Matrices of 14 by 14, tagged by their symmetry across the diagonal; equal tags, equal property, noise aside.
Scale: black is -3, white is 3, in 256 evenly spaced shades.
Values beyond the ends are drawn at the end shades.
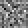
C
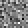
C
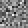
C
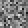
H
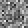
H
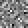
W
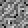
W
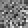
W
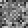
W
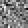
C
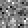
C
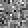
C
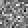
H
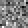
C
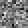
H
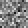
H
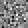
H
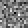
H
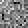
W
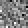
C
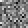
H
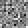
W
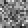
H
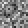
W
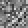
W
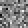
H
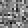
C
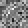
W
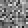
C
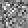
W
